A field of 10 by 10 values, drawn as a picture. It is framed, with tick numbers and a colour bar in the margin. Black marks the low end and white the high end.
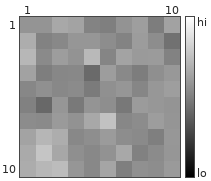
Overall the values sit about 60% of the way up the scale. The halves do not mirror each other. An odd patch, higher than its surroundings, sits in the bottom left. The ninth with the highest average is the bottom left.
